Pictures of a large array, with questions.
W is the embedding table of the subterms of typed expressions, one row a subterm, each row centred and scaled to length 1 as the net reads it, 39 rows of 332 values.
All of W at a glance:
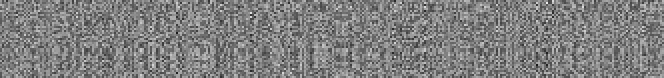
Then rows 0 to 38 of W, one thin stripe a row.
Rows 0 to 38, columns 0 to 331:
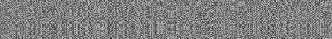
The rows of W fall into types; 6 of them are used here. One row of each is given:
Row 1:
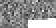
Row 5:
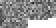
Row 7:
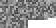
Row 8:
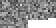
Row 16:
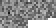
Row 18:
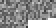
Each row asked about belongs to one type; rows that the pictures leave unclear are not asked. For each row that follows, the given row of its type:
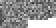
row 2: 5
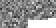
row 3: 5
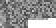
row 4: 1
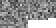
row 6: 8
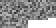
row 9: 8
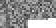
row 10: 1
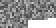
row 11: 7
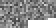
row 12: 7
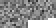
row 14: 7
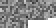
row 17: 7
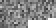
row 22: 18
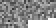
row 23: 8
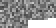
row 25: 7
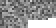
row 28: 8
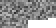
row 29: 8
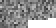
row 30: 18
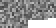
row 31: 7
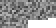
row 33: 8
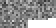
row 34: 1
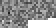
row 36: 16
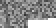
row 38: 1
